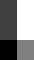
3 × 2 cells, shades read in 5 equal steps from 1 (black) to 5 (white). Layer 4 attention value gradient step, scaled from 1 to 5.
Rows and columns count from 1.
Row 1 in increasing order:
2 5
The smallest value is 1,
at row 3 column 1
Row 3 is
1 3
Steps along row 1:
up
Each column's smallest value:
1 3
